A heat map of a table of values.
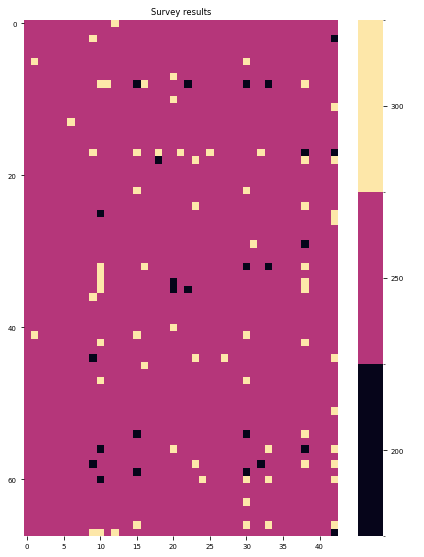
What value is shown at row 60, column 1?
250
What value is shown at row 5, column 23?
250
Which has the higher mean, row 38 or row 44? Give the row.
44
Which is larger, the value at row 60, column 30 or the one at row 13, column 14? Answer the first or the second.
the first
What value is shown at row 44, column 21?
250
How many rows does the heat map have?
68
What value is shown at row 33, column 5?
250
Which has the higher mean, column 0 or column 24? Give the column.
24
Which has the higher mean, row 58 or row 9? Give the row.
58
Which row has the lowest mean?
59
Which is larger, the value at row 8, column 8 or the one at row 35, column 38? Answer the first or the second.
the second
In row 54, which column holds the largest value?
38
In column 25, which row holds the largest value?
17
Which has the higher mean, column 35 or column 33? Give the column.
33
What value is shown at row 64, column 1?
250
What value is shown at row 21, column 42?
250
